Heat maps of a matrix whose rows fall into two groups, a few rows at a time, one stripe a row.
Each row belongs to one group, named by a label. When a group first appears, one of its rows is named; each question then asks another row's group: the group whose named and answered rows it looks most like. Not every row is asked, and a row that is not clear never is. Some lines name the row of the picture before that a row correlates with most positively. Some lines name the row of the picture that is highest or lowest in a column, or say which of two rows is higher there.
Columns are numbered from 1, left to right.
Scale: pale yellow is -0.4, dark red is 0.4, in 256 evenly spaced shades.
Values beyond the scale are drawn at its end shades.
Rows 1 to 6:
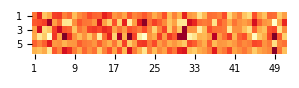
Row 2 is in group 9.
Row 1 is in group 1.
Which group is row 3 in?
1
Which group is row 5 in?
9
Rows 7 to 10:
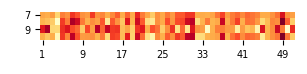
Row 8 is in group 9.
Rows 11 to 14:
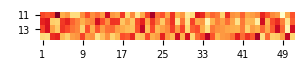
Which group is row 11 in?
9
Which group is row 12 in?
1
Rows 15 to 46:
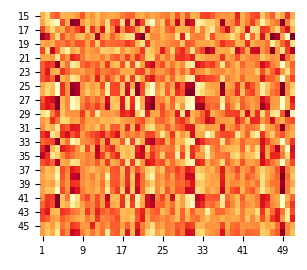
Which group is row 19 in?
1
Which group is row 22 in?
9
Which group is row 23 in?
1
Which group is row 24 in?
9
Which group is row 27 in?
9
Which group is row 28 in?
9
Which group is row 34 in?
1
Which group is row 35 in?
1
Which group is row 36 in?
9
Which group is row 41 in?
9
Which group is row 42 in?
9
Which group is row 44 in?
1
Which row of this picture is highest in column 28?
16
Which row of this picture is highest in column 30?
26
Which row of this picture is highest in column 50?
29
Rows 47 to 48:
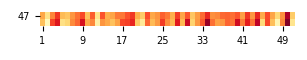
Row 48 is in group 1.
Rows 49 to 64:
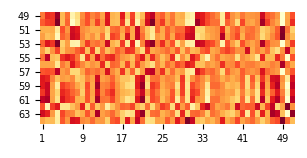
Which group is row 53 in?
9
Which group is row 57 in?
9
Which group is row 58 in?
1
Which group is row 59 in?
1
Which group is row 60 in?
1
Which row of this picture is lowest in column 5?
62
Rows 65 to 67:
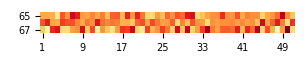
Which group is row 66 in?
1
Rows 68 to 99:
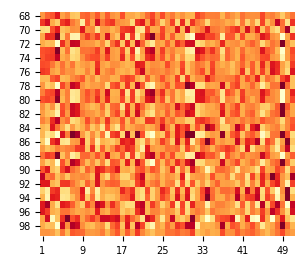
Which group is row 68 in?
9
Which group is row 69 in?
1
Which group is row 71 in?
9
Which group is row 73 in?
9
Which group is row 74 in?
9
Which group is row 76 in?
1
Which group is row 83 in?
9
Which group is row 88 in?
9
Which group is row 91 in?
1
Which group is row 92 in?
1
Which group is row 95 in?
1
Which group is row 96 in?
1
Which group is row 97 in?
1
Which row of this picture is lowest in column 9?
69
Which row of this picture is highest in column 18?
85
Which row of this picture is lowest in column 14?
85
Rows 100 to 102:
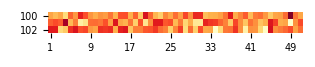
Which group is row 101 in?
9
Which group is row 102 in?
1
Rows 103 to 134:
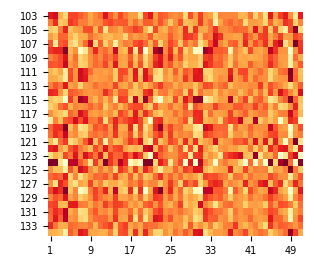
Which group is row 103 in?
1
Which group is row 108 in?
9
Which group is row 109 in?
9
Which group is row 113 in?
9
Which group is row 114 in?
1
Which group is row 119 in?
9
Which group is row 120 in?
9
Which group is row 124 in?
1
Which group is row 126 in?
9
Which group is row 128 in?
9
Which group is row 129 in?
9
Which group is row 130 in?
1
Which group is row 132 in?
9
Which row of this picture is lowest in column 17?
124
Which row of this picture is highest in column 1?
124
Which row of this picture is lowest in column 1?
118
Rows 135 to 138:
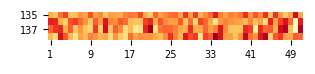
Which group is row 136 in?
1
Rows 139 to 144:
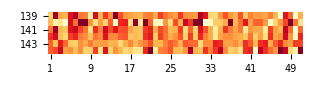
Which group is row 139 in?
1
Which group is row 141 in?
1
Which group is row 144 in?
1
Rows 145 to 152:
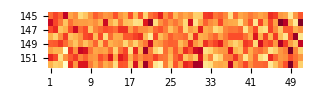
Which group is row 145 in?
9
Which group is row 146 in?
1
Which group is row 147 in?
1
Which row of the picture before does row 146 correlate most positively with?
144
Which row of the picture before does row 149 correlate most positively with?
144
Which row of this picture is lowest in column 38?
149
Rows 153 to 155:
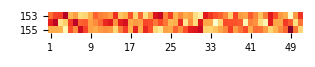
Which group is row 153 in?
9
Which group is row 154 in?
1
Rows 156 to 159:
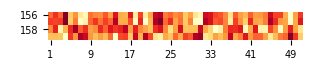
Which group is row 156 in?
9
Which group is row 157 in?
9
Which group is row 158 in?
1
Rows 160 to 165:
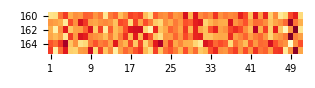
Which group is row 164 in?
9
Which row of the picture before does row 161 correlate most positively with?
159
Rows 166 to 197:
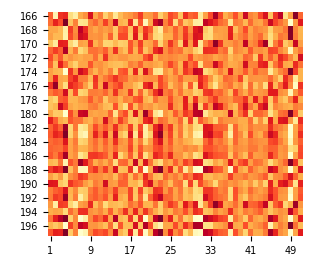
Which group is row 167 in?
9
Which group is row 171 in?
9
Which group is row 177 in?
9
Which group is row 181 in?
1
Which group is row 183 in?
9
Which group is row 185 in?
9
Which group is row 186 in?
9
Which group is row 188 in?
9
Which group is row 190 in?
1
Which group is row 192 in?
9
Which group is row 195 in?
9
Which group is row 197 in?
9
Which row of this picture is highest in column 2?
176
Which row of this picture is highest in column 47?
166
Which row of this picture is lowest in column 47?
175
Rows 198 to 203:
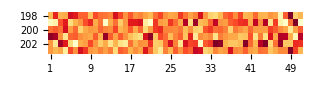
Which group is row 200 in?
9
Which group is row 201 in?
1
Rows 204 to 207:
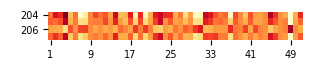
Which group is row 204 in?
9
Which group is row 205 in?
9
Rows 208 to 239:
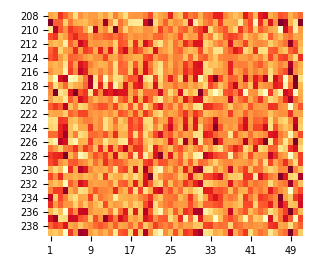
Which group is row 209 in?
1
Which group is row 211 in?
1
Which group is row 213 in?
1
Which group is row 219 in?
1
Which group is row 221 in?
9
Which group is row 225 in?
9
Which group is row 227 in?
1
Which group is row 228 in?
9
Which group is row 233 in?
9
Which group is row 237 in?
1
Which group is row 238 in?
9
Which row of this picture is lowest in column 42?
209
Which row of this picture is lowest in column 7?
228
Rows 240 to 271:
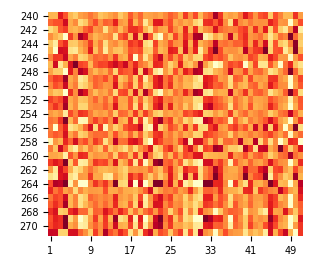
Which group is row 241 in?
9
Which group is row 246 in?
9
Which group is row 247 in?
1
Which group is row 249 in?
9
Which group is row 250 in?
9
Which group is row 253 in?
9
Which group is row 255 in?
9
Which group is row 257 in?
9
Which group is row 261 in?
9
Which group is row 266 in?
9
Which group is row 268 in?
1
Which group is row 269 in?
9
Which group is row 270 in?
9
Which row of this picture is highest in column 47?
259
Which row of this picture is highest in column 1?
271
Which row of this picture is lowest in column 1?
258
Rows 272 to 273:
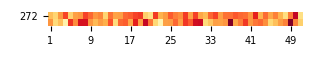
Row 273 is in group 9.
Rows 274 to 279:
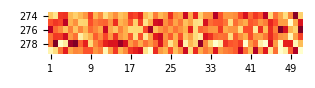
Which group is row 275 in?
9
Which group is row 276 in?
1
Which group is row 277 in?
9
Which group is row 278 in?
1
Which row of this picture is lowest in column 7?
277
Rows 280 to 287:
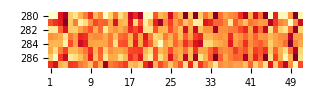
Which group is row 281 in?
9
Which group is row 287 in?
1
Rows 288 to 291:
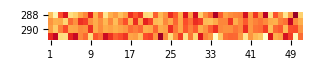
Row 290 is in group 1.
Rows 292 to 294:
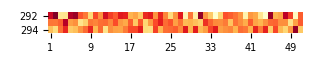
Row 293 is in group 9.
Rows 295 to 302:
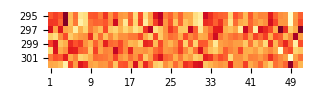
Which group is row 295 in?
9
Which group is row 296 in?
9
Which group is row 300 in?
1
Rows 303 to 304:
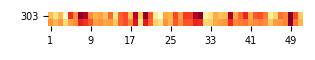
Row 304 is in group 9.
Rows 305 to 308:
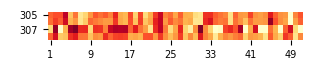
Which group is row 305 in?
9
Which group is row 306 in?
9
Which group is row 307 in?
1
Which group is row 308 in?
1
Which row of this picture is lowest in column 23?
308
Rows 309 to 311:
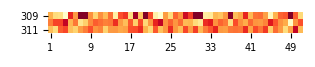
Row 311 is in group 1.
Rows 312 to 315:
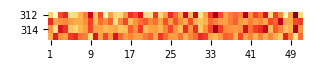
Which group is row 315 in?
1
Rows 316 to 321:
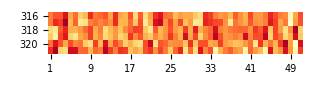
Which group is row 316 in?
9
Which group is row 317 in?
9
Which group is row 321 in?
1
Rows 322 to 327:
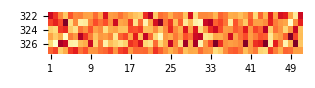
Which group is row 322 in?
1
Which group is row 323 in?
9
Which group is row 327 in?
1
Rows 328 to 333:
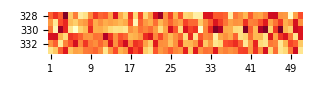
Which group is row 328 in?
9
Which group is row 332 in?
1
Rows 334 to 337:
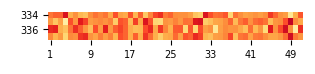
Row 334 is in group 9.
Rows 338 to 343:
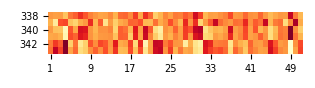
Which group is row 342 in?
9
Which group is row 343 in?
9
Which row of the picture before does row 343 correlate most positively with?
334
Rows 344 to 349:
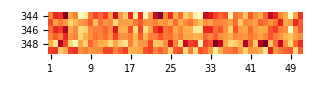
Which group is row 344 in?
9
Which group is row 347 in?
9
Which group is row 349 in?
1
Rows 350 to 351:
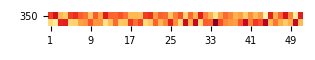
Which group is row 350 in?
1
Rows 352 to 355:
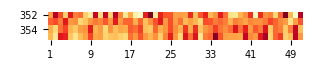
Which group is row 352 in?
1
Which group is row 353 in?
9
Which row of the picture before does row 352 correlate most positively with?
350
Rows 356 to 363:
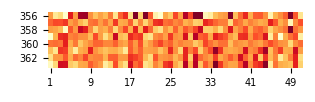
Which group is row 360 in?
9
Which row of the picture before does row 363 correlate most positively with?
355
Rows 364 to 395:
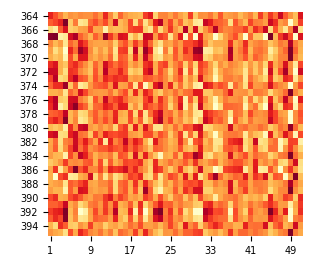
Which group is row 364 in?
1
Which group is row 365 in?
9
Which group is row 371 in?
1
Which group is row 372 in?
1
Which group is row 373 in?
1
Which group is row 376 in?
1
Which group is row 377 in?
1
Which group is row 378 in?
9
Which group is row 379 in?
9
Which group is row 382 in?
1
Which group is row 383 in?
1
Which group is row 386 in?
1
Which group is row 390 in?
1
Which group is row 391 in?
9
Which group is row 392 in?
9
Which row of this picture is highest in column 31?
369
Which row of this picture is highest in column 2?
367
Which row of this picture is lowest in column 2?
387
